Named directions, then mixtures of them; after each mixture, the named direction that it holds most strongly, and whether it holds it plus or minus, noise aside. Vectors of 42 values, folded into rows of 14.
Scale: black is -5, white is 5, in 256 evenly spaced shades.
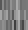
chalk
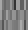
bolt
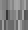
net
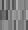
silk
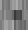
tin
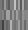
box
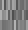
silk, minus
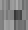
tin, plus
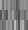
chalk, minus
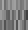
net, plus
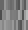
net, minus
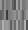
silk, plus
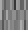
bolt, plus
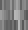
chalk, plus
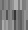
tin, plus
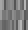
bolt, plus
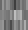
tin, minus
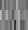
chalk, plus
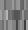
silk, minus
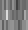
net, minus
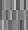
bolt, minus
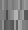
net, plus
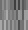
net, minus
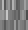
silk, minus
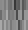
net, minus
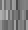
silk, minus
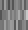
silk, plus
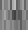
bolt, minus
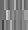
box, plus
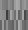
net, plus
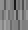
box, minus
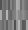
chalk, plus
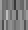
bolt, plus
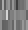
silk, minus
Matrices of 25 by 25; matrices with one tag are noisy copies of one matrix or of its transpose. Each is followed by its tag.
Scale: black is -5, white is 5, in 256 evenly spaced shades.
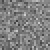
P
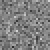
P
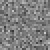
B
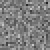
B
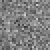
P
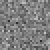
B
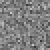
B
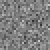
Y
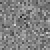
P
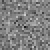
P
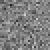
P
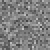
P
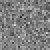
P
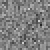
Y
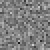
B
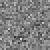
Y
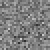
Y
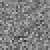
Y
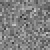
P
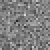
P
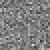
B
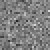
P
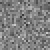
P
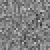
Y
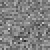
Y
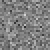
P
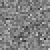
Y
